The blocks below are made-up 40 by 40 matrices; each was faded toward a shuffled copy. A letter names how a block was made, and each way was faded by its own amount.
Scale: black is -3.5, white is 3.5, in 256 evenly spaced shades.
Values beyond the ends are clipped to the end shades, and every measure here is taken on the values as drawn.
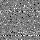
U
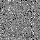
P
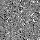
P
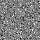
P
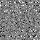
U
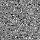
U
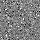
P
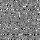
U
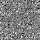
U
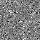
U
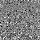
U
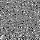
U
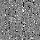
P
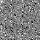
P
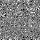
U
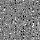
P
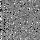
P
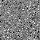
P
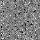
P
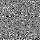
U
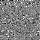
U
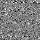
U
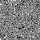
U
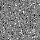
P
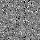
P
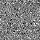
U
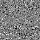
U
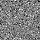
U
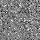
U
